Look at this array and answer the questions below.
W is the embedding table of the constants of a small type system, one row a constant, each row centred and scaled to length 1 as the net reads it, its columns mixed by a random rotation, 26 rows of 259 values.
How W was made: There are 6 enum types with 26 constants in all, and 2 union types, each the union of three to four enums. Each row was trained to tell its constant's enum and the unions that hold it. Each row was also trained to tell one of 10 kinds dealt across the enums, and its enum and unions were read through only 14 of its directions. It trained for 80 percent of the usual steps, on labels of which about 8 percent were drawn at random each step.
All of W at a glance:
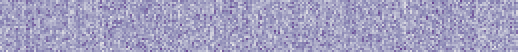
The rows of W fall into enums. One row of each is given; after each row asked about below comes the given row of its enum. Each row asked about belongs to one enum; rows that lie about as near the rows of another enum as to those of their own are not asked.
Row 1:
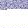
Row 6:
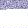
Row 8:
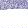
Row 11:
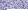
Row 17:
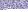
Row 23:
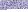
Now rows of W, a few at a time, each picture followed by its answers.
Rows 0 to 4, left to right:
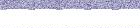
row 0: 6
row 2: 11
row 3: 1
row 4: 11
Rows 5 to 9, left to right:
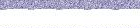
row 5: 6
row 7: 8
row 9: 8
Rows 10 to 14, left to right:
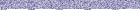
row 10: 11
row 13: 11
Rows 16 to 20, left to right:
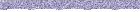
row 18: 17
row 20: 8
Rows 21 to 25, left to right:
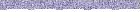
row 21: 17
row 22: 17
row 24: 8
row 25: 6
